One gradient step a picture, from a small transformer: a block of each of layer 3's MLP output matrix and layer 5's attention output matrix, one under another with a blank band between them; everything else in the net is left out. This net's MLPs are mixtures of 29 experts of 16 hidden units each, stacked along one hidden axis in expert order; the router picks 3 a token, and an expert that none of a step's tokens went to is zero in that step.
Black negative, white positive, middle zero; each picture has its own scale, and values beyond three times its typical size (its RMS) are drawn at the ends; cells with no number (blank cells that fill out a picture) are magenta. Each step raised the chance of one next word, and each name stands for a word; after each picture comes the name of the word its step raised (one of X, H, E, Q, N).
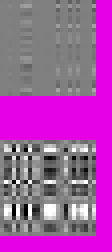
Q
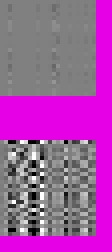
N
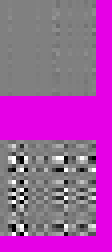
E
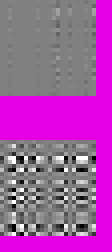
E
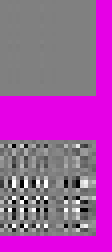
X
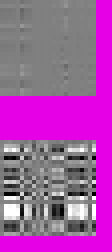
Q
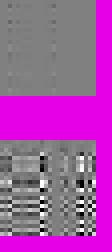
X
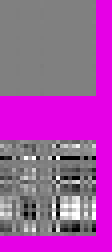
Q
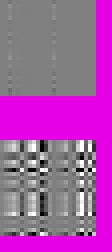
Q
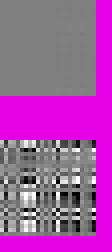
N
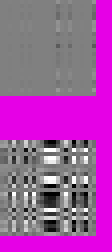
N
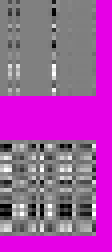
Q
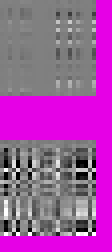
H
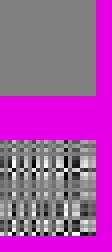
H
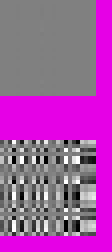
N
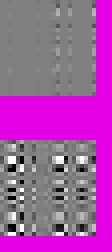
E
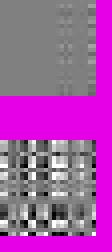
H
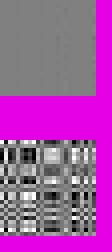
N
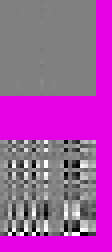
H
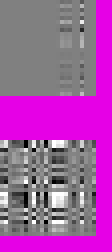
N
